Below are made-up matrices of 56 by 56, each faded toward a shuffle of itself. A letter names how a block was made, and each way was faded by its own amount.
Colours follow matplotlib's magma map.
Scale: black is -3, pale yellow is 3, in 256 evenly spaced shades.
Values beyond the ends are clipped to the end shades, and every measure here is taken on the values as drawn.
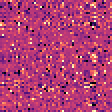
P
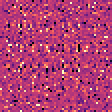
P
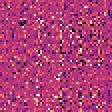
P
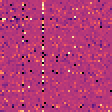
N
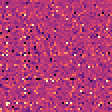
N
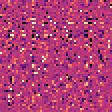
P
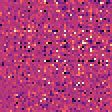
N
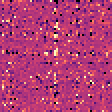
N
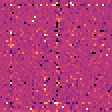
N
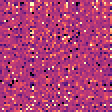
P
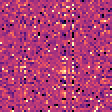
P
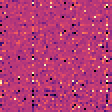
N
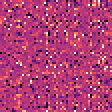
P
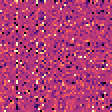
P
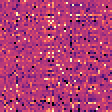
P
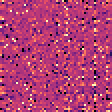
P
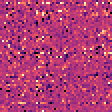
N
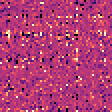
N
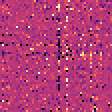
N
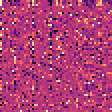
P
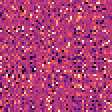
P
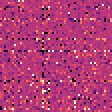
N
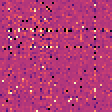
N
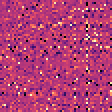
P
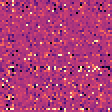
N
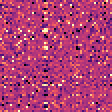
P
